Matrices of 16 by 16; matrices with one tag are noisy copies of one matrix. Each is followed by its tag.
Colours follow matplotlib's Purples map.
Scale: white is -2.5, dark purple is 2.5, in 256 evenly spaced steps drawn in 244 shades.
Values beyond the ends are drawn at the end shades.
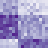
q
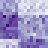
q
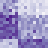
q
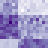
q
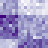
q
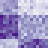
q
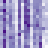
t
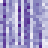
t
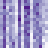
t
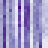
t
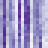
t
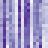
t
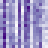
t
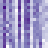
t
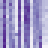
t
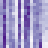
t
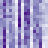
t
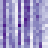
t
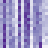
t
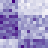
q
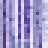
t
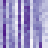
t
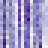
t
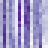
t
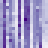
t
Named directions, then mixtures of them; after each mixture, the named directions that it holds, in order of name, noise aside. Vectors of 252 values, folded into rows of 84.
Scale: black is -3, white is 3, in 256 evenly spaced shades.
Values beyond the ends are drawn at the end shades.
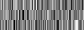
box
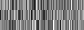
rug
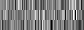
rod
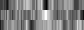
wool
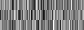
rug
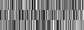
box, rod, rug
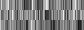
rod, rug, wool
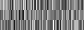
box, rod, rug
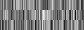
box, rod, wool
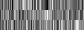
box, rug, wool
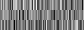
box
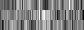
rod, wool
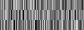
box, rod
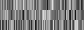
box, rod, wool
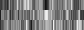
rug, wool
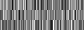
box, rod, rug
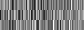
rug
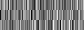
rug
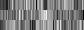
box, rug, wool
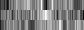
wool
